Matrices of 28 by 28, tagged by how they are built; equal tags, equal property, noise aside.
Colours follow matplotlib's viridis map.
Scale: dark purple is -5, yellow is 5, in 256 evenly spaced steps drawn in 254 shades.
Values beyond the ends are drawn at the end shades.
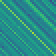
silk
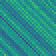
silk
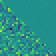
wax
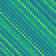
silk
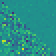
wax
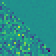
wax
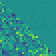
wax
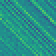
silk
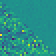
wax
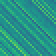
silk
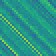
silk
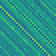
silk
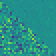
wax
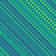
silk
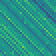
silk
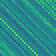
silk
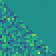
wax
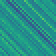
silk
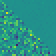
wax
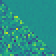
wax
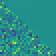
wax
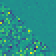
wax
